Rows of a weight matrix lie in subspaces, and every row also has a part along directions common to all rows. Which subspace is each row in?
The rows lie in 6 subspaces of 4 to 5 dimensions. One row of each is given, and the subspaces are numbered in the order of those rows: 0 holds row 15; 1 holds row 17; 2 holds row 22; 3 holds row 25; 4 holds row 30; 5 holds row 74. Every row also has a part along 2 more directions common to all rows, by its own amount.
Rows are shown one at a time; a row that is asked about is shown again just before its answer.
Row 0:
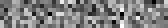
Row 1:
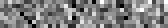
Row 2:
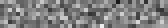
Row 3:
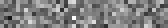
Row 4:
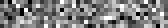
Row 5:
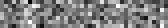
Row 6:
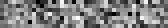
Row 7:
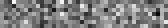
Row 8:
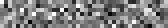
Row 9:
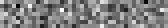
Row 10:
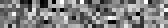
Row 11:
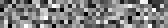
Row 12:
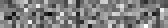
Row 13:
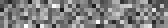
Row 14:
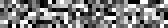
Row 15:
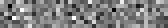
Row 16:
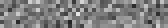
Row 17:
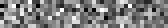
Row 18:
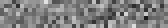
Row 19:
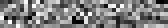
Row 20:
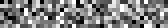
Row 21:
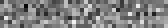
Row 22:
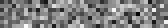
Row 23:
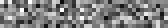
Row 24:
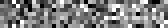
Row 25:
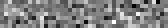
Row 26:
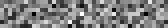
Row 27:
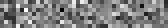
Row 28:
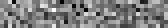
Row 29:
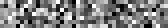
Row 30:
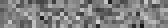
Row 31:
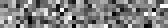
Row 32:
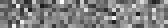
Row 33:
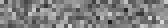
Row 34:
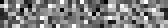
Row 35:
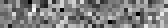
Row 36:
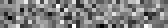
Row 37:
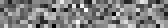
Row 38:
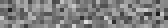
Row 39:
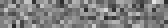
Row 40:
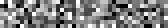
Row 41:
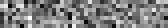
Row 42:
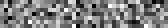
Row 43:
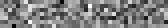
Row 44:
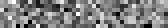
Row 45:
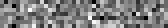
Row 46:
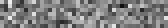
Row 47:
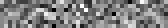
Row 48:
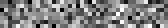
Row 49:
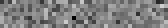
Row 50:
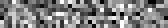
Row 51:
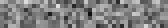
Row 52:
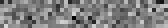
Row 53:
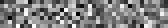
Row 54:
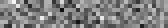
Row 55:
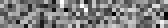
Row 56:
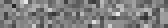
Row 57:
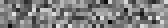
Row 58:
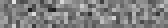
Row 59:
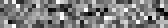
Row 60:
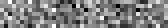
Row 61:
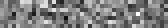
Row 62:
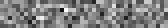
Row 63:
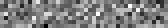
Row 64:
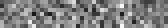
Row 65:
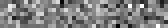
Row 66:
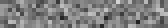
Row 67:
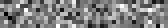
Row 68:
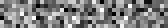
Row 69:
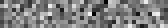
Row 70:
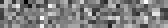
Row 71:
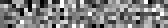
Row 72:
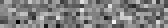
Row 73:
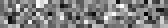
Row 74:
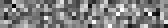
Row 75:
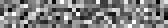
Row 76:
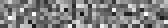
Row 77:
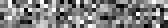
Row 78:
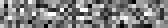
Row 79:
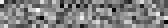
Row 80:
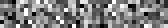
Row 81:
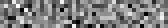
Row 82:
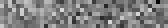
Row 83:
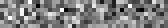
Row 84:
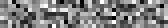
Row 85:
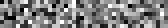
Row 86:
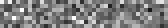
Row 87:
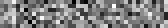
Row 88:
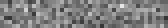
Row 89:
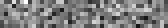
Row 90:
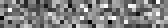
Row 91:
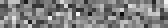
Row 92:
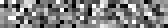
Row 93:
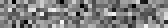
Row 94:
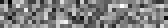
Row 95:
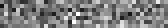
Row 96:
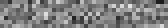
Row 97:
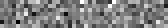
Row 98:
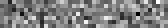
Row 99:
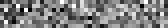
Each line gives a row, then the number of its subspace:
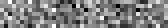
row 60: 2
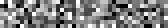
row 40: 0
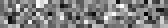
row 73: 4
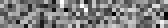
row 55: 2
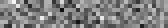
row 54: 2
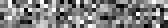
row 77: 5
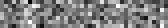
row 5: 5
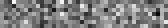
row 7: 5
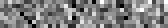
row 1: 1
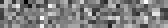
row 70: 5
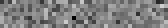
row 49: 0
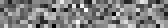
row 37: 2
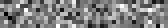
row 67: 3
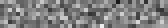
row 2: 4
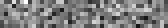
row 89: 5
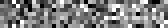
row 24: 1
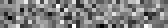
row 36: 5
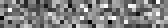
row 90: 3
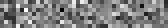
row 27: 1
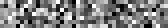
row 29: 0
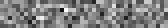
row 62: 1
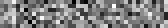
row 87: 1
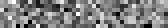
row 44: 2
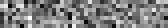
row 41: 0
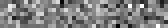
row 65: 0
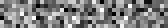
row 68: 1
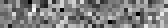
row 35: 4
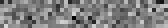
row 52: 0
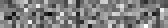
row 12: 5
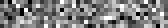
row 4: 3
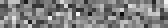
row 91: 1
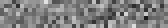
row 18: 2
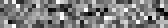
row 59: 4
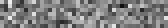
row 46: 0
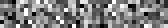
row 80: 3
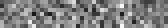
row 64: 1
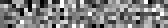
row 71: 4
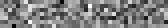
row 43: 5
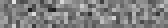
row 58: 5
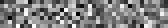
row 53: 4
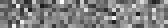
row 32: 1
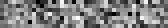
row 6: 4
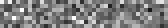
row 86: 0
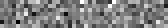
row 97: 3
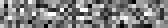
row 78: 3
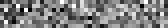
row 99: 1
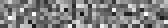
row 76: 2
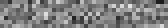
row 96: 0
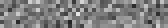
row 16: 3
